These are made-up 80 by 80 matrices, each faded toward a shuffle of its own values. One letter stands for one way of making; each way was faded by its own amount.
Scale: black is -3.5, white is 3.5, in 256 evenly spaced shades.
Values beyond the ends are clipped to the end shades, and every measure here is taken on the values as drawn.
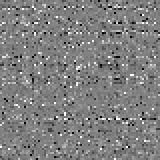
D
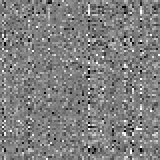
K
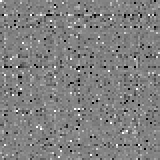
D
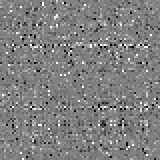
D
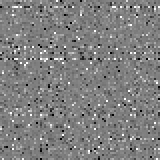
D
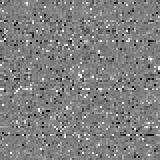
D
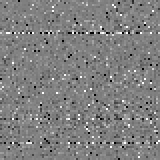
D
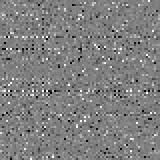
D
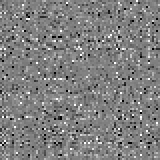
D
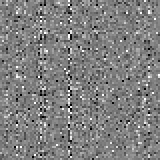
K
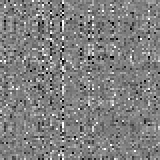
K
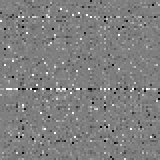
D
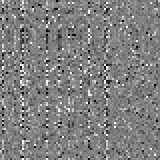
K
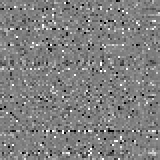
D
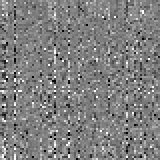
K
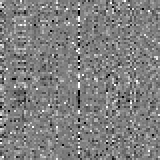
K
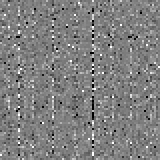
K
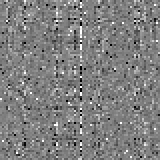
K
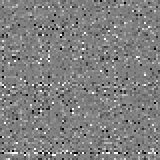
D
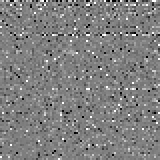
D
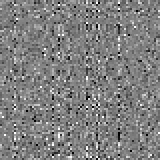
K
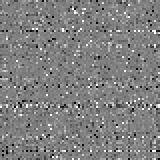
D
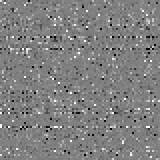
D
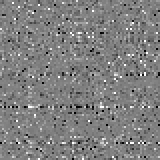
D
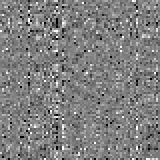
K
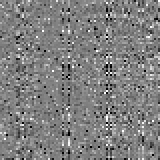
K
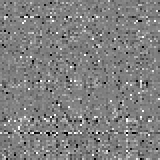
D
